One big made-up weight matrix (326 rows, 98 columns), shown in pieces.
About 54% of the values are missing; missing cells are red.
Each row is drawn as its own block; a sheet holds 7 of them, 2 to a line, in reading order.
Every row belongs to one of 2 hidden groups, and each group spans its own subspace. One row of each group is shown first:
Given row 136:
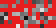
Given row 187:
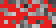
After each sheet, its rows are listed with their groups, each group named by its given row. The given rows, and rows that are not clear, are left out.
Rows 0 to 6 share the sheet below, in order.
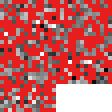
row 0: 187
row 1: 187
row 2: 187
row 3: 136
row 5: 187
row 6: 136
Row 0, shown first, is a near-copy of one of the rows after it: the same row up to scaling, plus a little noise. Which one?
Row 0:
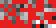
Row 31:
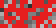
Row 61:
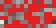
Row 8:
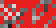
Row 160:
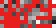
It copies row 61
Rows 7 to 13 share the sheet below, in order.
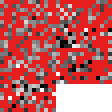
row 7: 187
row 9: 187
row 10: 187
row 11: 187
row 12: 136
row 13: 187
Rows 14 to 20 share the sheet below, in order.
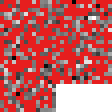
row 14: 136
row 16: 136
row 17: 187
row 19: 136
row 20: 187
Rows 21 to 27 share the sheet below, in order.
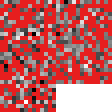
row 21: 136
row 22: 187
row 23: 187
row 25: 187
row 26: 136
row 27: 136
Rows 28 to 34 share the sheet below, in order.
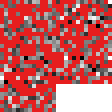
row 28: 136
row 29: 187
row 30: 136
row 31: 187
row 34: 136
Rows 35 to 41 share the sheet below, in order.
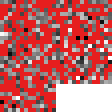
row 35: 187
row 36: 136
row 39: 187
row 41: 136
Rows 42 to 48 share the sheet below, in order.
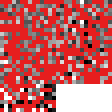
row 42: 187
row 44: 187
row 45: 136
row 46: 187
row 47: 187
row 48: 187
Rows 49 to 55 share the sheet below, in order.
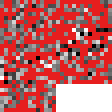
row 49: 136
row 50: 136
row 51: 136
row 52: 187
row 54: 136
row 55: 187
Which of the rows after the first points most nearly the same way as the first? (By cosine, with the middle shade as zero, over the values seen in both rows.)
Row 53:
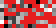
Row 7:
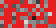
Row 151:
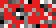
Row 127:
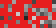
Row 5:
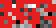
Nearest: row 7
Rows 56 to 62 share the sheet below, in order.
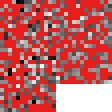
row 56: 136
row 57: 136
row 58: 187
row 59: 187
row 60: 136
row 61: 187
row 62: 136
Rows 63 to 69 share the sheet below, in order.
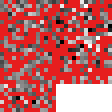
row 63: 136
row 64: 136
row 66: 136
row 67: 187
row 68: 136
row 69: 136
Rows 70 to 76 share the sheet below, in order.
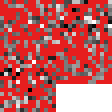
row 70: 187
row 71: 187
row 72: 187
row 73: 136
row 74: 136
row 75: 136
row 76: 136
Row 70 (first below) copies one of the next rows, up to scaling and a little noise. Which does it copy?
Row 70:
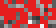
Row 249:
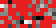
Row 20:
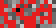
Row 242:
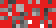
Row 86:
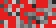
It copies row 242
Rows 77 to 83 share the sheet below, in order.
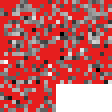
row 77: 136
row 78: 187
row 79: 136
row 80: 187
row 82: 136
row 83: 136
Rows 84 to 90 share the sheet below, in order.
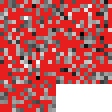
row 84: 136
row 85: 136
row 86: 187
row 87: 187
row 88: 187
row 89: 136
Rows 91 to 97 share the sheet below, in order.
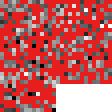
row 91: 136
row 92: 136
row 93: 136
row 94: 136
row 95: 136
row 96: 136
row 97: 136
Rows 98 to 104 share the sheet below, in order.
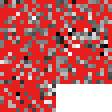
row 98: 136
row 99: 136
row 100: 187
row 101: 187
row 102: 187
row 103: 187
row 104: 187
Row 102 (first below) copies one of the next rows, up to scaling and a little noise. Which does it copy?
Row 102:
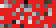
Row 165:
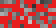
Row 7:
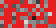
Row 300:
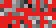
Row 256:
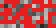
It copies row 165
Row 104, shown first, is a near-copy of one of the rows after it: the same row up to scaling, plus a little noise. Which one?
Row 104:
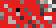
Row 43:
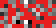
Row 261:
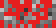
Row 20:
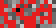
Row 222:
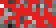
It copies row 20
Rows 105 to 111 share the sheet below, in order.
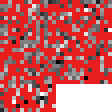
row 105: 136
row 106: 136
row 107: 136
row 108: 187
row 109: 136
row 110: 187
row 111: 136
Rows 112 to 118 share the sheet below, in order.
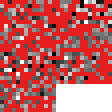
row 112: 187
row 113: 187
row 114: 136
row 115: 136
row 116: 136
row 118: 136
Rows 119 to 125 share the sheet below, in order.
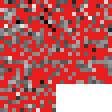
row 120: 136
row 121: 187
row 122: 187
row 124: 187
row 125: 187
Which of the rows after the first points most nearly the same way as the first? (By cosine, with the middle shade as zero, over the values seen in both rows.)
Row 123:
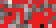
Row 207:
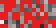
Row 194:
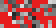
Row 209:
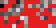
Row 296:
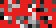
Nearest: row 209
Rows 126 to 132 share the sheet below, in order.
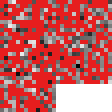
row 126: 187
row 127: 136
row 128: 136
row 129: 136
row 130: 136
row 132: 187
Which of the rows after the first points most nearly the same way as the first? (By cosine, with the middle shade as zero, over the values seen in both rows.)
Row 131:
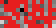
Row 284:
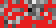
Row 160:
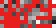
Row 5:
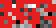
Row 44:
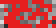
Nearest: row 5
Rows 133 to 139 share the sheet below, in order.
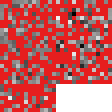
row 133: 136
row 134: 136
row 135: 136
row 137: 187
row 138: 187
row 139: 136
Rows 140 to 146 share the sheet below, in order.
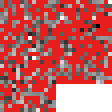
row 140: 136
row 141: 187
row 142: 136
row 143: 136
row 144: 136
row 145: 187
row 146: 187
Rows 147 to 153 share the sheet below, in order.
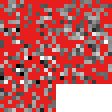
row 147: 187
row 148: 187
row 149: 136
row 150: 187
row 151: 187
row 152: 187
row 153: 187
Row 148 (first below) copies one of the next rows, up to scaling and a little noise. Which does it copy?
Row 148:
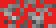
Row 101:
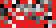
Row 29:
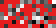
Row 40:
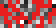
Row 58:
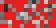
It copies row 29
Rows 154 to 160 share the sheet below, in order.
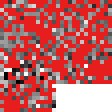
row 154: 187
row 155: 187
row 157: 136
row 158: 136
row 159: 136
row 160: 187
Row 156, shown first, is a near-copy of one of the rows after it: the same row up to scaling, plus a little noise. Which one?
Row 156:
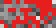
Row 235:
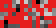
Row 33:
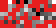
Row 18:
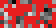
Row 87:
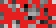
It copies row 33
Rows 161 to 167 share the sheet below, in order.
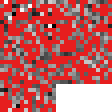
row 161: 136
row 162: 187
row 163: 136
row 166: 136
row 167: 187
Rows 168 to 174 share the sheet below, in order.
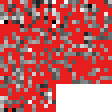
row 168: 187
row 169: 187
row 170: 187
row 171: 136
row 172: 187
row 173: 136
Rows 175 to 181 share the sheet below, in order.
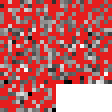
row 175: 187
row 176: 187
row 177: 136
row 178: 136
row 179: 136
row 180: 187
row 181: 136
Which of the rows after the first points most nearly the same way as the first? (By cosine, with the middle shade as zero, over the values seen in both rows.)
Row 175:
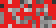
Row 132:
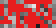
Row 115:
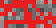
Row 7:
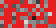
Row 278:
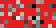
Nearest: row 7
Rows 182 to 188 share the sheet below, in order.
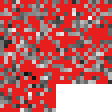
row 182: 187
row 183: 136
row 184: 187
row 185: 187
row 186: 136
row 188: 136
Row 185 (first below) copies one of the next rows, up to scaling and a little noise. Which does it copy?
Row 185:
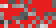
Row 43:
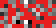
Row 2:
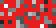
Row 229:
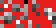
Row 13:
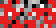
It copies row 2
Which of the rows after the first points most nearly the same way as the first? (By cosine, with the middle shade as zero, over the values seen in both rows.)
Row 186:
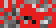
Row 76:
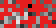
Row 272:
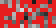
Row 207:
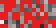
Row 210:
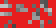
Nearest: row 272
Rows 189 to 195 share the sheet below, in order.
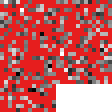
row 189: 136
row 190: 136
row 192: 187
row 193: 136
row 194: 136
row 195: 136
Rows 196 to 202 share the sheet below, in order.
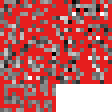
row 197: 136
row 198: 187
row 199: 136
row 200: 187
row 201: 136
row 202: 136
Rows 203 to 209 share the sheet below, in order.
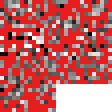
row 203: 136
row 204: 187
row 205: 187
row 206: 187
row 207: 187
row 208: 187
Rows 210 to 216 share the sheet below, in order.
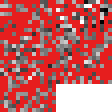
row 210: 187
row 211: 187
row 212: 187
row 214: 136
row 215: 136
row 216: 136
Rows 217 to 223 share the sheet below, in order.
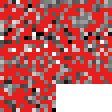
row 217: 136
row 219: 187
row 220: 136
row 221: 187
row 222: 187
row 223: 187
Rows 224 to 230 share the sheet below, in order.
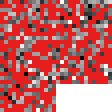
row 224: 136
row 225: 136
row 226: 187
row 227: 136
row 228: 136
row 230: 187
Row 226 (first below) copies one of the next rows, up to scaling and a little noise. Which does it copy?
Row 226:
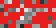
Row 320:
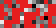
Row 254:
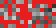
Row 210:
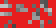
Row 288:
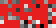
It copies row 320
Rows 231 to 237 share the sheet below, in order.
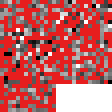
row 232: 187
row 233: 136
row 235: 187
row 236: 136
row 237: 187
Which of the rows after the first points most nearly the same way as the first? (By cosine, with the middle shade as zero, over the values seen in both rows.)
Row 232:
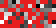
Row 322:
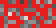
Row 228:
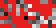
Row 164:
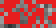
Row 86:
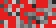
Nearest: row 164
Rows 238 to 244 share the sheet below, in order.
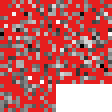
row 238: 136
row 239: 136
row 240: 187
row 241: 136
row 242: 187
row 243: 187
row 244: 136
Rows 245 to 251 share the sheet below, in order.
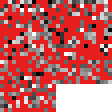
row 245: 136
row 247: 136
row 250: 187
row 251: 136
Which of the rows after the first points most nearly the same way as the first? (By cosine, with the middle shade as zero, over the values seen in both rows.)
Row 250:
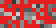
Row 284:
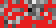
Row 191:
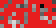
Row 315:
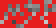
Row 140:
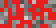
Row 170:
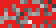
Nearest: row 140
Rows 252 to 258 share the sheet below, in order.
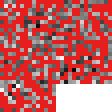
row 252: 187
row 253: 187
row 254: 187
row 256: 187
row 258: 187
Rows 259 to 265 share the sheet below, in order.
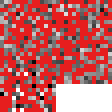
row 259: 136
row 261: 187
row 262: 187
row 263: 136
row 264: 187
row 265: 136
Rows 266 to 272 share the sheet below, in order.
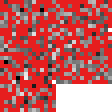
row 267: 187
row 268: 187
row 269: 187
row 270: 187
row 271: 136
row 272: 136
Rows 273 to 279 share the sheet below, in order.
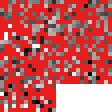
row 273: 187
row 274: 136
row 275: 187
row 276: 187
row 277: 136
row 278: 136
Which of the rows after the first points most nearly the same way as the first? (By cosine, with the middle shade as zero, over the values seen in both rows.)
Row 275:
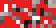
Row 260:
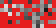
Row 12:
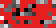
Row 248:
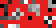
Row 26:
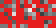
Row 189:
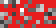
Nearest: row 260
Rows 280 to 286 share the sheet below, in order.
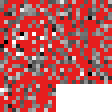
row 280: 136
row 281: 136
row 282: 136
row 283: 136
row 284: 136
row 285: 136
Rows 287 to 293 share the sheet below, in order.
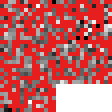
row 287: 187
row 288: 187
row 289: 187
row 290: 136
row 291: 136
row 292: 187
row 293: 187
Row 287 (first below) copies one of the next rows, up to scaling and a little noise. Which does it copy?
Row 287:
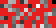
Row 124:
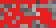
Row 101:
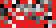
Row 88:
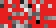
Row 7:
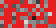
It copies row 88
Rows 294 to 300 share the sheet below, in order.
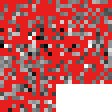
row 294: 187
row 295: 187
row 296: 136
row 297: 136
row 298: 136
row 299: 136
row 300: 187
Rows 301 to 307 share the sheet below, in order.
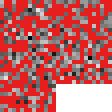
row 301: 136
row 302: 187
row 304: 136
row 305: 136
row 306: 136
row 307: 136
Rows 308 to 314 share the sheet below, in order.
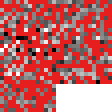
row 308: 187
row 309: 187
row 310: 187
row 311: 136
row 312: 136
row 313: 187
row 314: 136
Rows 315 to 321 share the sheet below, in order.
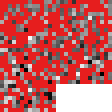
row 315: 136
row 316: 136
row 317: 136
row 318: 136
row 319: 136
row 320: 187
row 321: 187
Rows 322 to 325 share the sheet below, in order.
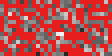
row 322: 136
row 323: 136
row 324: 187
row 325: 187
